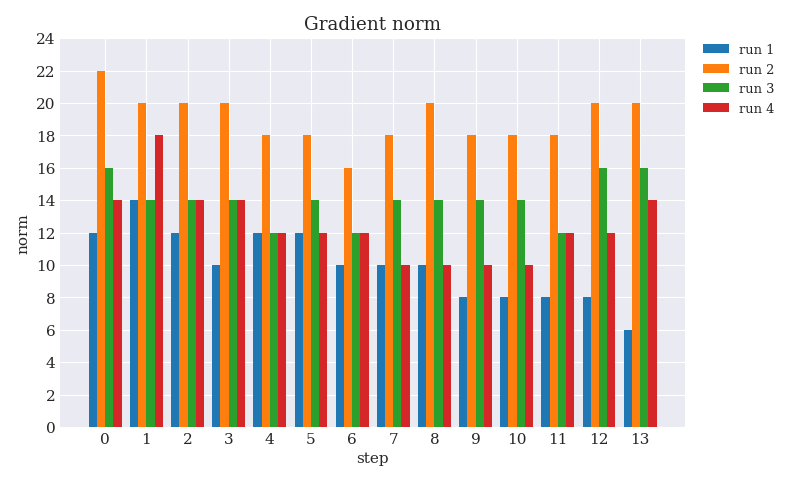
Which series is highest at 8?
run 2
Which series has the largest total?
run 2
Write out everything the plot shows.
Title: Gradient norm
x-axis: step, ticks 0 1 2 3 4 5 6 7 8 9 10 11 12 13
y-axis: norm, ticks 0 2 4 6 8 10 12 14 16 18 20 22 24
Legend: run 1, run 2, run 3, run 4
Values:
run 1: 12 14 12 10 12 12 10 10 10 8 8 8 8 6
run 2: 22 20 20 20 18 18 16 18 20 18 18 18 20 20
run 3: 16 14 14 14 12 14 12 14 14 14 14 12 16 16
run 4: 14 18 14 14 12 12 12 10 10 10 10 12 12 14
